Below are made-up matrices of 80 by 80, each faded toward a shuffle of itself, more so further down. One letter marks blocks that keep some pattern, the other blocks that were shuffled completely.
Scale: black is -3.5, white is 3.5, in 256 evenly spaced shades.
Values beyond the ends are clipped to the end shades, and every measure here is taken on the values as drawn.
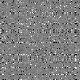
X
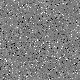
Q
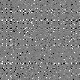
X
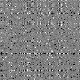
X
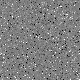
Q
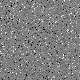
Q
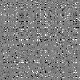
X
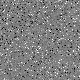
Q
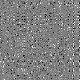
X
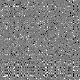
X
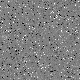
Q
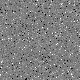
Q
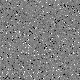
Q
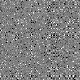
X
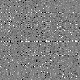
X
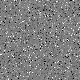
Q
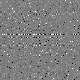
X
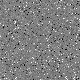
Q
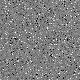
Q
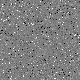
Q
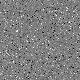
Q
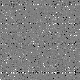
X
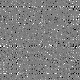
X
